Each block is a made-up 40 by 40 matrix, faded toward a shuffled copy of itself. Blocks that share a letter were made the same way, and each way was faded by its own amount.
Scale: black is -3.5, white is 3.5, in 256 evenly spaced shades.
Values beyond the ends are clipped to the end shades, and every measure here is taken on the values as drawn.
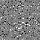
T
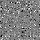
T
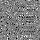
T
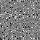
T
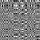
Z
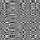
Z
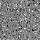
T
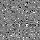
T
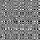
Z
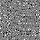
T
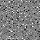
T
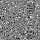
T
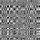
Z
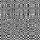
Z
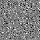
T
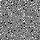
T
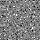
T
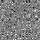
T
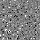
T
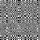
Z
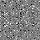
T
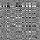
Z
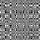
Z
